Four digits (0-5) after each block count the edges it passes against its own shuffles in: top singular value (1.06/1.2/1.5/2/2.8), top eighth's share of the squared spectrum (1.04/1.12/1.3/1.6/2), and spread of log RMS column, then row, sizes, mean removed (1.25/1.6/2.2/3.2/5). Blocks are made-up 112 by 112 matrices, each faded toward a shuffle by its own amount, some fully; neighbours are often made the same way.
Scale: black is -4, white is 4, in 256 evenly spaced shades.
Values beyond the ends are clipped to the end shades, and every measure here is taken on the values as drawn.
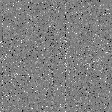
3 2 1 0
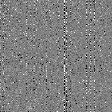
4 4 3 1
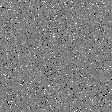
1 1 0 0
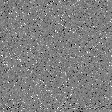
3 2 0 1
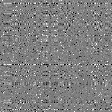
5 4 2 3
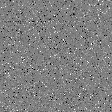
2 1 0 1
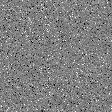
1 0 0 0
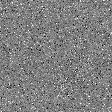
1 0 0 0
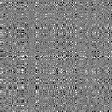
5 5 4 4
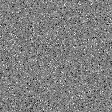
2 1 0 0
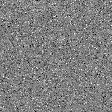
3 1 0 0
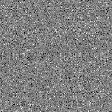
4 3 1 2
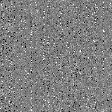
1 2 3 0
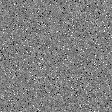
0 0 1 0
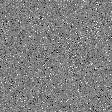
0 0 0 0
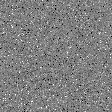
0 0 0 0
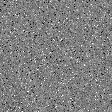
0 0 0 0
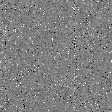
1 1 1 0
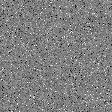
0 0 0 0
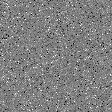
0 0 0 0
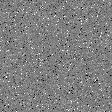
0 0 0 0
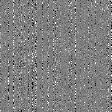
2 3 4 0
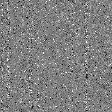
2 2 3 0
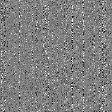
2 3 4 0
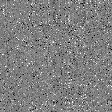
3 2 1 1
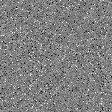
3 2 1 0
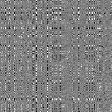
5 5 4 3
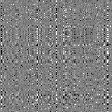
5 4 3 3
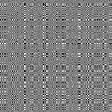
5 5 4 4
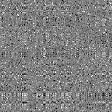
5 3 2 2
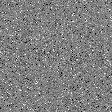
2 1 0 0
